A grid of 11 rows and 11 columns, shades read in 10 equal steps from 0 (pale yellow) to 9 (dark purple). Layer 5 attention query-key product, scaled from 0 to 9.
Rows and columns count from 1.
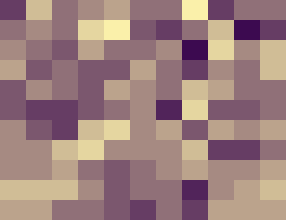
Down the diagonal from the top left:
7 4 6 6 3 4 3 2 4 3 3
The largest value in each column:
7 7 7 6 6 7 8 9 7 9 7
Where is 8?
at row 6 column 7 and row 10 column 8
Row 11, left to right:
3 3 5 5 6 7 5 7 3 3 3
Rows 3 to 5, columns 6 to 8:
5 4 9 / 3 5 7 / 4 5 2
